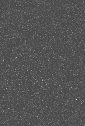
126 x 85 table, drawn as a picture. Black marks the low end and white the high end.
Average level on the scale: 30%. Stripes: none. Odd rows or columns: none. Grain: fine. Seam: none. Slope: none. Histogram: skewed, a long tail of high values.
